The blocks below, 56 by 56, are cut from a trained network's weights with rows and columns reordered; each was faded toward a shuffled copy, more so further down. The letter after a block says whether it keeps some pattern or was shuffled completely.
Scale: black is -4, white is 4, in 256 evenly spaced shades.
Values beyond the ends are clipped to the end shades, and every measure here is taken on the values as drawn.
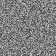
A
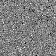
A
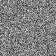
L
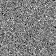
L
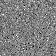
L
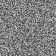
L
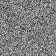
L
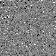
A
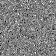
A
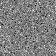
L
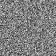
A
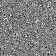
L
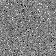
L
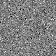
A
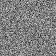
L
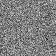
A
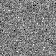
A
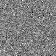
A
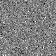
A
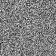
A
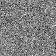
A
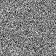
L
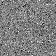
L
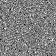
L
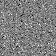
A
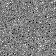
L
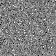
L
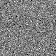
A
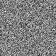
L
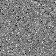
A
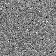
L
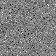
L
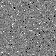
L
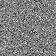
L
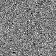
A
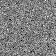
L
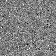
L
